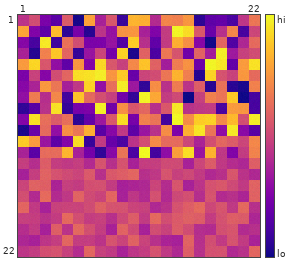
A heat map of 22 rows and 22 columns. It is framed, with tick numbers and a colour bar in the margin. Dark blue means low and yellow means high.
The texture is fine-grained noise. The values follow a bell shape. No regular stripes run through it. A horizontal seam about 60% of the way down splits the table, and the bottom part is calmer.
